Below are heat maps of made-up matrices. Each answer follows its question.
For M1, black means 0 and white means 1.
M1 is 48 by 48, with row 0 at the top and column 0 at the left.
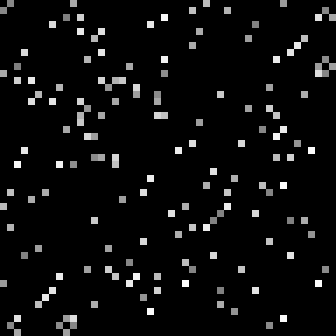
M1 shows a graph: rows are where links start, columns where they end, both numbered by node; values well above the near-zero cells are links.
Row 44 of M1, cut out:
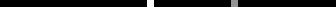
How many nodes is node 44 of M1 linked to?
2
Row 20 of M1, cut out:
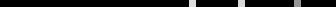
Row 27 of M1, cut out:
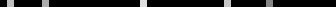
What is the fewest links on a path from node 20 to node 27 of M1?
1
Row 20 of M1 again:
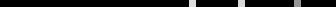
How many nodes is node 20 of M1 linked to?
3
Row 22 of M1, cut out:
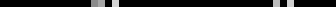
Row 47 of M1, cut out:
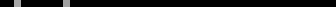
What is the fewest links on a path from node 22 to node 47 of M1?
4
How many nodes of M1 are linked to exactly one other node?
1
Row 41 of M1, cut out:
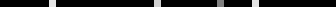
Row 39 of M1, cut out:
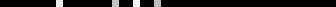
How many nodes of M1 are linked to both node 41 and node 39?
1
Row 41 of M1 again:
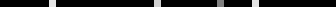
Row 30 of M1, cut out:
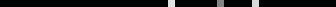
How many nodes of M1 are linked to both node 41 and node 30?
2
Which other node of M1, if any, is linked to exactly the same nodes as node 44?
node 25
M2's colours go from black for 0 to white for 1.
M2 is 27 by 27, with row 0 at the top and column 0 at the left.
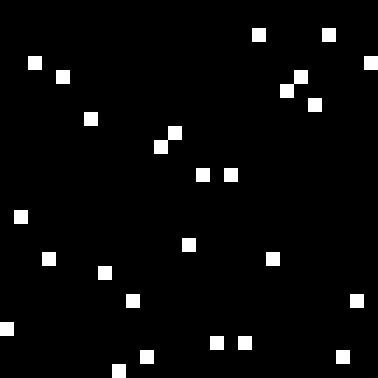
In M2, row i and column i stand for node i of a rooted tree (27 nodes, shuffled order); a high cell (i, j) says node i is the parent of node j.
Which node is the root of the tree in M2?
5
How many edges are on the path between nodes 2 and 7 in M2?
3
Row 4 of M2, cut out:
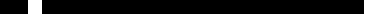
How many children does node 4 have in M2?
2
